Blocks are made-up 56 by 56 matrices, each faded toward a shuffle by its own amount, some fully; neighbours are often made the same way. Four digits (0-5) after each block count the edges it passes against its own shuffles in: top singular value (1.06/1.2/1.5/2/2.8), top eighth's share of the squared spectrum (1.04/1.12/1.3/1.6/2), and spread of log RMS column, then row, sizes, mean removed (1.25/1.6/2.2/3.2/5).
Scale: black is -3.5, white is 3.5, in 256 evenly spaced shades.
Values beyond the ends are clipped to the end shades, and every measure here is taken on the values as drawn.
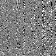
2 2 3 0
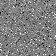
0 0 0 0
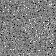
0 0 0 0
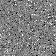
0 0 0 0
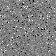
2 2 0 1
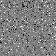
3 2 1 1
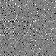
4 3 1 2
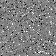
1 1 0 0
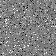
1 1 0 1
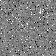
2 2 0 1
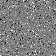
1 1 0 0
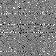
3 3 0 2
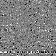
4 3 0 2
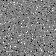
1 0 0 0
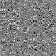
3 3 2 1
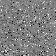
2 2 0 1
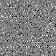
3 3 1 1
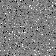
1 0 0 0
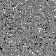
2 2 0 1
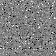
1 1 0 1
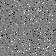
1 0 0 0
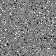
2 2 0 0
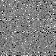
3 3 1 2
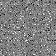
2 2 0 1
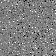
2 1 1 0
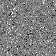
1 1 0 0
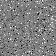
1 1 0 0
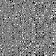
4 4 2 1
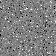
2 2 0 0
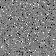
1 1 0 0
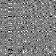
4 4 3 2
